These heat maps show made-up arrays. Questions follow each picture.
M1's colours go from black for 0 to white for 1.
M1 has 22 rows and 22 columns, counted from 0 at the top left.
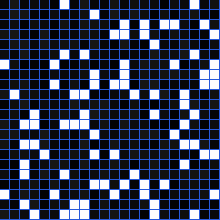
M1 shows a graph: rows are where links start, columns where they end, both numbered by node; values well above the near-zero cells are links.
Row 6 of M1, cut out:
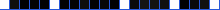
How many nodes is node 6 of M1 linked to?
5
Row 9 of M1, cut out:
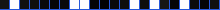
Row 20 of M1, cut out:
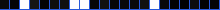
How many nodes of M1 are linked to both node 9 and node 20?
3
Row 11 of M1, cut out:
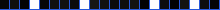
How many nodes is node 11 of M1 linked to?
4
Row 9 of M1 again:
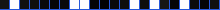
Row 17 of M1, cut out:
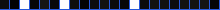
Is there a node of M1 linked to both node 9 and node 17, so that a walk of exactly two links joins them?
yes
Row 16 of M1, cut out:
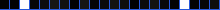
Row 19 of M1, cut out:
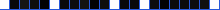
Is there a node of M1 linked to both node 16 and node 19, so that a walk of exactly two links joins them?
no
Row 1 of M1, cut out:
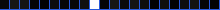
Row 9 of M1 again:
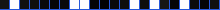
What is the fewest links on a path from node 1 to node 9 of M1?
1
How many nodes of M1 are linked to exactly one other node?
3
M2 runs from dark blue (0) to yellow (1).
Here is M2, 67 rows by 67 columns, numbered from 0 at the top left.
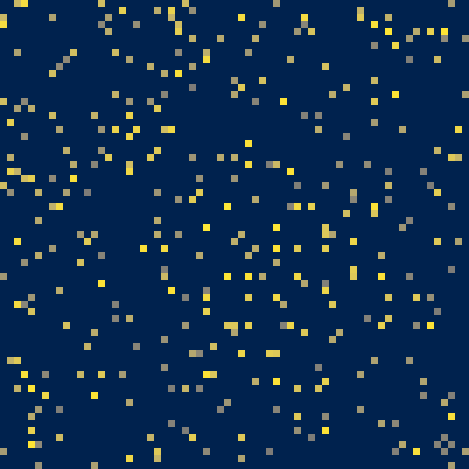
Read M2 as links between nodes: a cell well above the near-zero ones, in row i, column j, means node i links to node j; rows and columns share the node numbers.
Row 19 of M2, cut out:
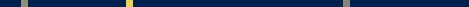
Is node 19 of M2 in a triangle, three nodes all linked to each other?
no
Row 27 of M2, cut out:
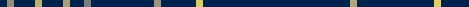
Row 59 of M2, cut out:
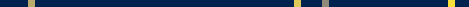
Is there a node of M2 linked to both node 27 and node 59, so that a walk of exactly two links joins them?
no
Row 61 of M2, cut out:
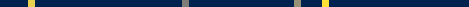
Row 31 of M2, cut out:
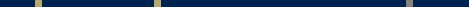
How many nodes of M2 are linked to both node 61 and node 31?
0
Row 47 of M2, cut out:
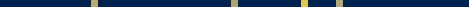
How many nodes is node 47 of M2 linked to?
4
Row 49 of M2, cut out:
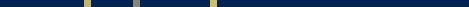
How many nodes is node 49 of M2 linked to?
3
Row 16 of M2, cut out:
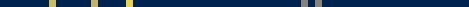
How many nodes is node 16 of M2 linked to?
5
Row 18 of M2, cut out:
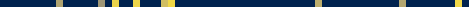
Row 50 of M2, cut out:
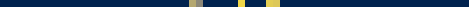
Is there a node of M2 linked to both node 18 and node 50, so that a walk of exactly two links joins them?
no
